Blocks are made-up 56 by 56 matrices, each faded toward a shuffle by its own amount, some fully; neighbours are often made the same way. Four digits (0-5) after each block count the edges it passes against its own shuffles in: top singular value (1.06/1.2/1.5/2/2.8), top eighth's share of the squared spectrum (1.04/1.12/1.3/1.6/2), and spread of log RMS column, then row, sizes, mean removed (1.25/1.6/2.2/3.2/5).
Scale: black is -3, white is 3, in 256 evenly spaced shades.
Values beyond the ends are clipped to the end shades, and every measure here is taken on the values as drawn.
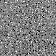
2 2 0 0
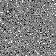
2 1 0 0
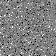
0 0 0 0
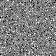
0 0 0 0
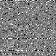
4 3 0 2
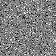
2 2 0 0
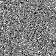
0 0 0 0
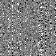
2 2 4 0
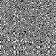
3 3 2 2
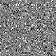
3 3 2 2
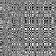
5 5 4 3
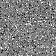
2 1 0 0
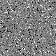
0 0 0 0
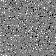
2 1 0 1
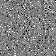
3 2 1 0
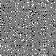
3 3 1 0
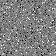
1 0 0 0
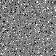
1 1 0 0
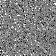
1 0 0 0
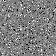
0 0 0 0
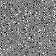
3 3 1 0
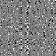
4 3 2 2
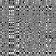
5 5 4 3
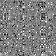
4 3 2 2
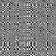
5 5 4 3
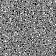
0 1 0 0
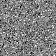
1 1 0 0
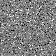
0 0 0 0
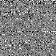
2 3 0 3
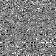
2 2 0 2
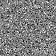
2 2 0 1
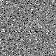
2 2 0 2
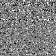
1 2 0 3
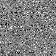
1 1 0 2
